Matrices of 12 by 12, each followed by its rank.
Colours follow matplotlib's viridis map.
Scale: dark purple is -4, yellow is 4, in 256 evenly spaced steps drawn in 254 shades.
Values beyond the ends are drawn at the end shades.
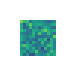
full rank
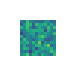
full rank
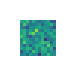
full rank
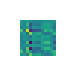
two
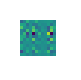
two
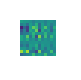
two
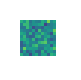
full rank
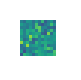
full rank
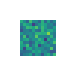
full rank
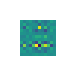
two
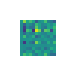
two
